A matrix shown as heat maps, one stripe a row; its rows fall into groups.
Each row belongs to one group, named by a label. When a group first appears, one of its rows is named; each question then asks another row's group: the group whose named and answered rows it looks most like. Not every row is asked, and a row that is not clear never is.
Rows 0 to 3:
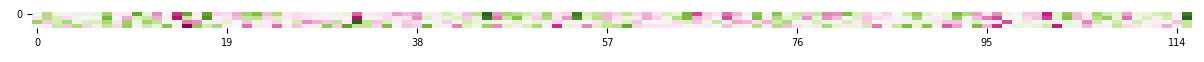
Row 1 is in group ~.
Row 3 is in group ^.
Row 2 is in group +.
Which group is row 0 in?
~
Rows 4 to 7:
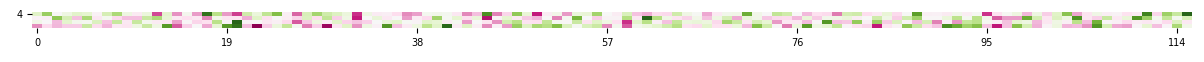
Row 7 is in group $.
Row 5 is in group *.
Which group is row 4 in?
~
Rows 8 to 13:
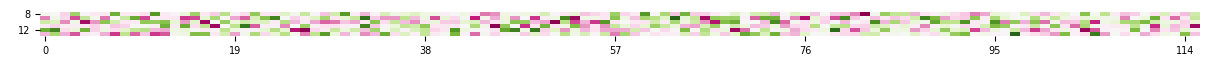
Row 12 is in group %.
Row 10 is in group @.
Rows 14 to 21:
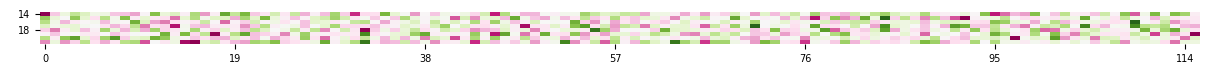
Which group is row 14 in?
*
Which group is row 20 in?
+
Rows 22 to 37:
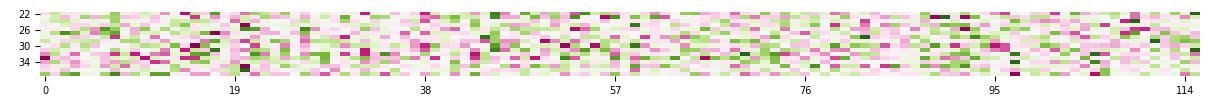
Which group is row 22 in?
~
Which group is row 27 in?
+
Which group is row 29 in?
~
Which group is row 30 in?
^
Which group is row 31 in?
~
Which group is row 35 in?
$
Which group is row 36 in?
$
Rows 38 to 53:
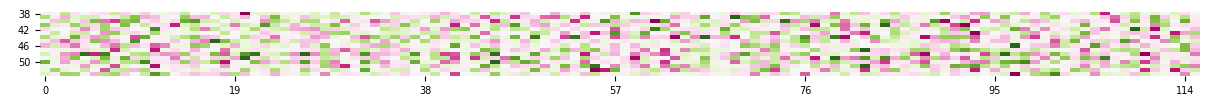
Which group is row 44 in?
%
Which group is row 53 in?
+
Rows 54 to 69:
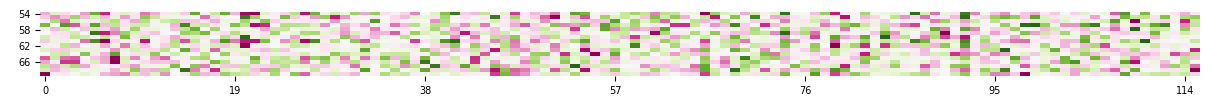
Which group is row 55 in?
@
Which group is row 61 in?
*
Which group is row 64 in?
^
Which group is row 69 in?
*
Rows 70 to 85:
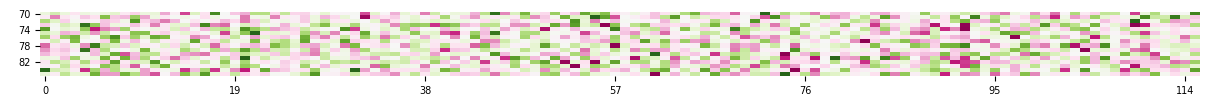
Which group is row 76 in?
+
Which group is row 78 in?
$
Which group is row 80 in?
@
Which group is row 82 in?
^
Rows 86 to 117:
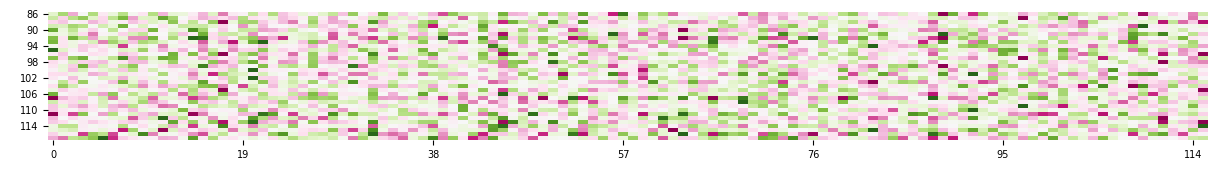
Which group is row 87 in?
+
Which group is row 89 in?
+
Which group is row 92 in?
%
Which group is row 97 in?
+
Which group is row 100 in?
$
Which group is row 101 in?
@
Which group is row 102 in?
$
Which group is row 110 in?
$
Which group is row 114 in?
~
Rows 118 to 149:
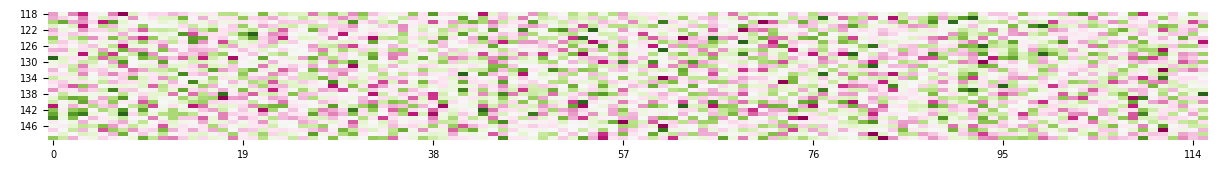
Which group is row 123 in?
$
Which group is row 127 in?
@
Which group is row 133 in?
$
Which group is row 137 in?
$
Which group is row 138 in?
~
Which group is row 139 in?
+
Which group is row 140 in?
%
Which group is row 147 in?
@
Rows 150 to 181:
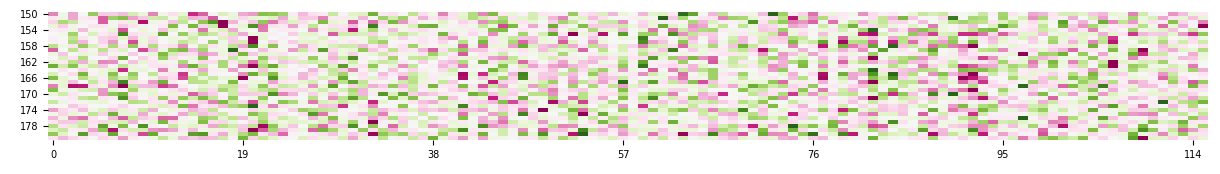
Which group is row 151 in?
@
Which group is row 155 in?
^
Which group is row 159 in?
*
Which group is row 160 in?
+
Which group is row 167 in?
^
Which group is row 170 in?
@
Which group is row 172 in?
~
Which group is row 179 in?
*
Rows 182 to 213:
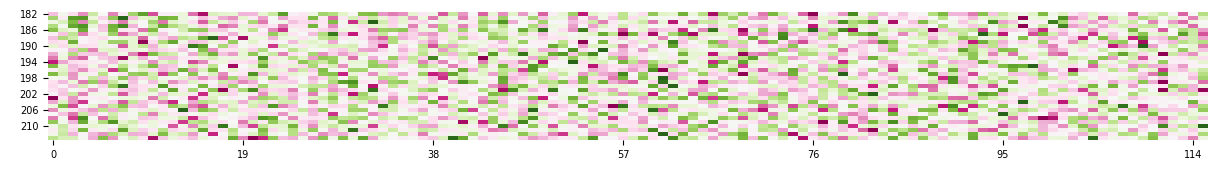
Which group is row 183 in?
+
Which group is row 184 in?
^
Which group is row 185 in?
+
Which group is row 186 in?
%
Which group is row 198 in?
@
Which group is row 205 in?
@
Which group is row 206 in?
*
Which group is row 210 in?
~
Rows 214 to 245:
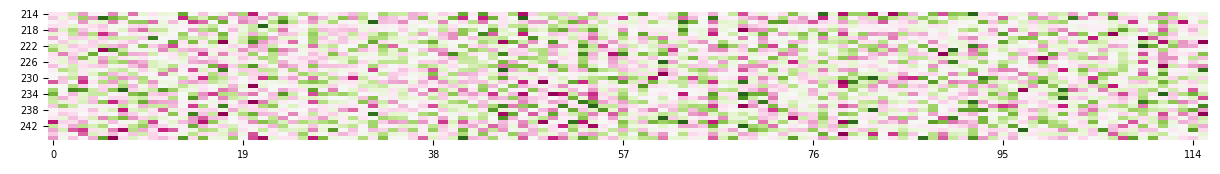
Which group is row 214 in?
$
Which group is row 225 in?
%
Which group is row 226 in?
@
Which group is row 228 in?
~
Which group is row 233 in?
+
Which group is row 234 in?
~
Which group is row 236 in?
*
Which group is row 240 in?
@
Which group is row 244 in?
$
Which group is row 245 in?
*
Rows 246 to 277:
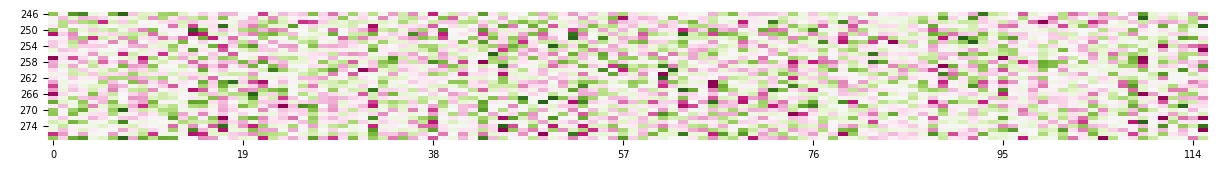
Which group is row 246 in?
+
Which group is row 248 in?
%
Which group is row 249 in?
~
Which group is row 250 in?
%
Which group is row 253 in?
$
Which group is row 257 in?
*
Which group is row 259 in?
@
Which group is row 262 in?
@
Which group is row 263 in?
*
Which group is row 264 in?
*
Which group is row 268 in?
%
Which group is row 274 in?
~
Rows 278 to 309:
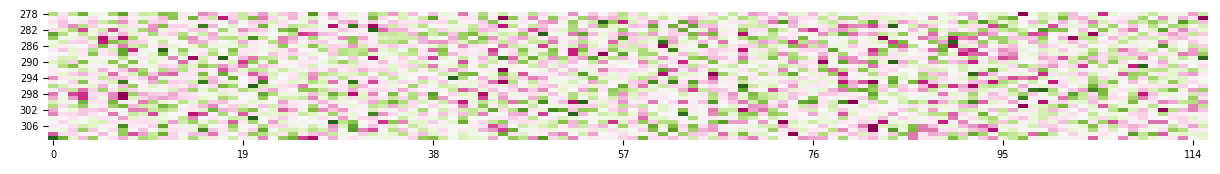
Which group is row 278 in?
+
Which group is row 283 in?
%
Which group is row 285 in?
@
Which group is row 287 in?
^
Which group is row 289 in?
~
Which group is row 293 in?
*
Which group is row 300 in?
%
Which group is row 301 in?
+
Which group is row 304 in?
$
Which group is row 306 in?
^
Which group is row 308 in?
@
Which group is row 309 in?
%
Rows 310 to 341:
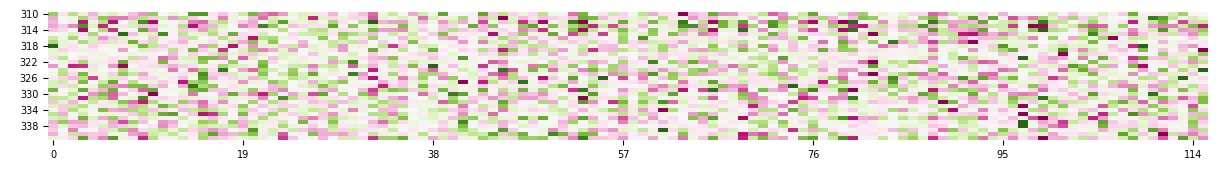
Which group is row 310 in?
%
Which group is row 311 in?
*
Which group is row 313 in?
%
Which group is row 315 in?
^
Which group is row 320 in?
~
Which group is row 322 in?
^
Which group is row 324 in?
~
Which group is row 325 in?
^
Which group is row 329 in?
%
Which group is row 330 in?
*
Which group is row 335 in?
+
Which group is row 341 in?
%
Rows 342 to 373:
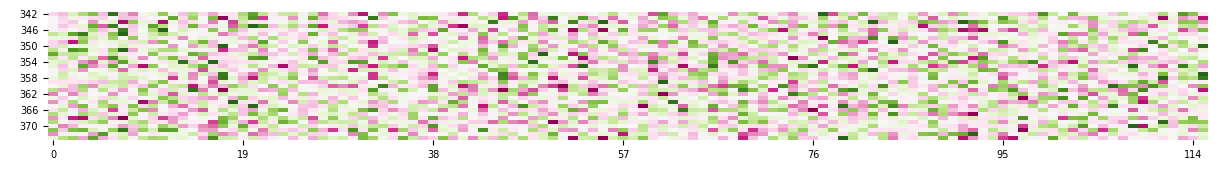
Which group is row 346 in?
^
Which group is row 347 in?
+
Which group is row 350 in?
~
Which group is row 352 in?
%
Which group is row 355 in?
%
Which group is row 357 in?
~
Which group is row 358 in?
~
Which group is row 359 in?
@
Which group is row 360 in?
@
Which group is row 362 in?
*
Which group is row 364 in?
*
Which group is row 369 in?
~
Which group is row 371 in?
+
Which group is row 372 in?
$
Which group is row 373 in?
^
